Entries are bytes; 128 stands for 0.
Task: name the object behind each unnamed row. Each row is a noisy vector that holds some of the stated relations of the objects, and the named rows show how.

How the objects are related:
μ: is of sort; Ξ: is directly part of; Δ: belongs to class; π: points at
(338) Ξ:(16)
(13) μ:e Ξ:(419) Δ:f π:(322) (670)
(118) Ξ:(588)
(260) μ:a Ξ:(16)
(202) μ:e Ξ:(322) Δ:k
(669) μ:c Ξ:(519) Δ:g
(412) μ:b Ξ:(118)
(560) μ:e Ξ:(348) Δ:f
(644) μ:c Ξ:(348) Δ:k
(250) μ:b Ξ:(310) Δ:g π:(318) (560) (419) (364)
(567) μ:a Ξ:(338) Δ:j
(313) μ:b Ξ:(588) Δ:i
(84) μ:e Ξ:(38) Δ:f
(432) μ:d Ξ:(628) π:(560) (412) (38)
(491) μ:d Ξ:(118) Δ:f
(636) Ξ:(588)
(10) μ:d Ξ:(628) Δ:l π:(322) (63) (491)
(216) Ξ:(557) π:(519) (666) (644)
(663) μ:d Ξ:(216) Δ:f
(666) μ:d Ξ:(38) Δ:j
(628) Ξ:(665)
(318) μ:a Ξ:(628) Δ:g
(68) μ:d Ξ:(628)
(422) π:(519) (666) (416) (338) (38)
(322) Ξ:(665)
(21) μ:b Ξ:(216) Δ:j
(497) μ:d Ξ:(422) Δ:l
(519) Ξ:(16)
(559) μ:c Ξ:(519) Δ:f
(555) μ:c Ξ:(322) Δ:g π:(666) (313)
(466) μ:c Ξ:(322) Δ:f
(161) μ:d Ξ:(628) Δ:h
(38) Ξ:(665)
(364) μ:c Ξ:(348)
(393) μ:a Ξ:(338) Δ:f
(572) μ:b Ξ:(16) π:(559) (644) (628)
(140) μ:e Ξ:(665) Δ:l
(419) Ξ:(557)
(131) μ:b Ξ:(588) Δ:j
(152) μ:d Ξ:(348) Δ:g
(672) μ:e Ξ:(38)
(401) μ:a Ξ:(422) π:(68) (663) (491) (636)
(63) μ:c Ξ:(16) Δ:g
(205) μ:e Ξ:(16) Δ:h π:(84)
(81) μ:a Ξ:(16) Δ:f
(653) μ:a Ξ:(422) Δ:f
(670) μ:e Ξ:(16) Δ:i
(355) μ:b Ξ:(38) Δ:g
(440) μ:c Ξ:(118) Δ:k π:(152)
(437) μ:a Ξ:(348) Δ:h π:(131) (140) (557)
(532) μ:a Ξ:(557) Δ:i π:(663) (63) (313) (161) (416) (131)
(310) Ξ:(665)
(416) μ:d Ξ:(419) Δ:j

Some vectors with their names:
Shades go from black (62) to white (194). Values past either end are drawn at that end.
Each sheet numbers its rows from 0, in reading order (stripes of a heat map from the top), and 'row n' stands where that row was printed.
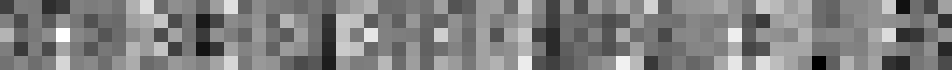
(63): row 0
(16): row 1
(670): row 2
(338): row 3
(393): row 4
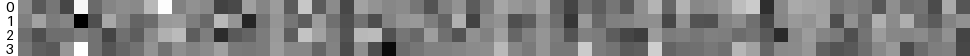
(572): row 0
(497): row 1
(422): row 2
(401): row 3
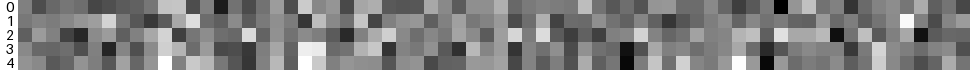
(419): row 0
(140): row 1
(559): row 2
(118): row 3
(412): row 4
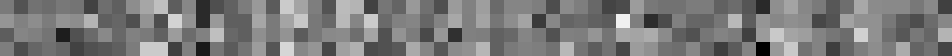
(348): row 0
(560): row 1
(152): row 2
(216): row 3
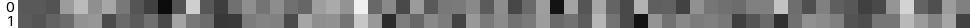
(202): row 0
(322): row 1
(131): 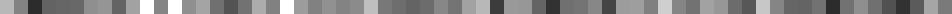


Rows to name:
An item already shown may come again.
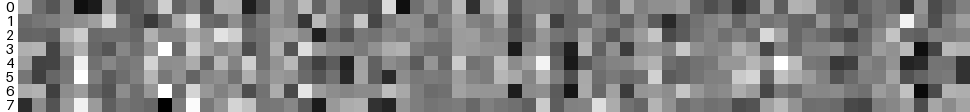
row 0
(416)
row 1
(140)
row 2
(437)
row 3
(313)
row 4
(567)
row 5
(260)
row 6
(313)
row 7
(318)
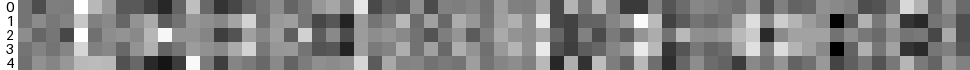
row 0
(672)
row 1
(393)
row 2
(572)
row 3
(393)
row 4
(84)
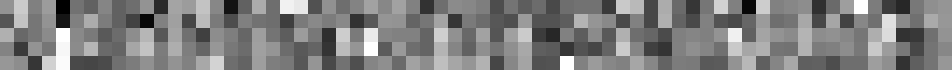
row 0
(491)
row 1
(10)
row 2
(670)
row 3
(205)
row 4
(532)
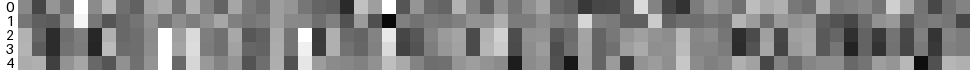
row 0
(205)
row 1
(401)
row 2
(21)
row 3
(21)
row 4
(313)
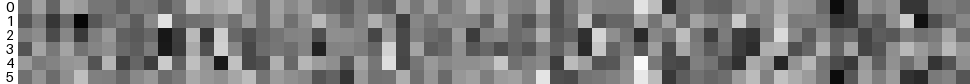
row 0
(653)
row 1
(644)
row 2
(666)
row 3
(161)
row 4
(13)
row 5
(81)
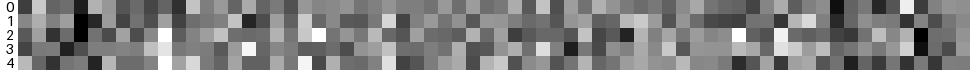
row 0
(466)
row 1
(663)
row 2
(440)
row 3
(669)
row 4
(21)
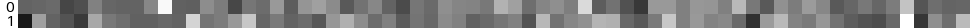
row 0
(364)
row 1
(555)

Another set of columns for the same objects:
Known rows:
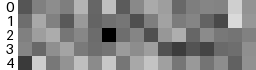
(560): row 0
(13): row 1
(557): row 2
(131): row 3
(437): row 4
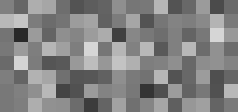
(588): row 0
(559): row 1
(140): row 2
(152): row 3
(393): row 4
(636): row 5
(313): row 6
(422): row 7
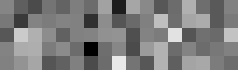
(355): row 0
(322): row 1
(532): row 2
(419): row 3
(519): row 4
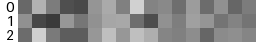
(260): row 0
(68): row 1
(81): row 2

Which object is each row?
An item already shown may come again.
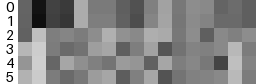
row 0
(202)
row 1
(202)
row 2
(653)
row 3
(559)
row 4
(663)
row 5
(559)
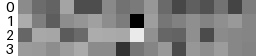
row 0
(412)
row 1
(466)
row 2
(567)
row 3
(364)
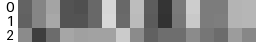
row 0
(670)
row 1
(670)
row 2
(666)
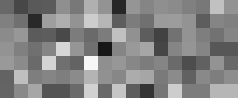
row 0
(84)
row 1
(161)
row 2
(572)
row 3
(644)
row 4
(491)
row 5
(653)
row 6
(670)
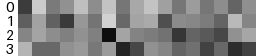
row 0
(437)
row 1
(205)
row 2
(21)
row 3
(440)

